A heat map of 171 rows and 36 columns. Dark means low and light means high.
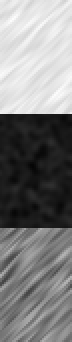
The table splits into 3 rows of 1 panel. Panel 1,1: very high, slanting up to the right, faint in contrast. Panel 2,1: very low, blotchy, faint in contrast. Panel 3,1: middling, slanting up to the right.
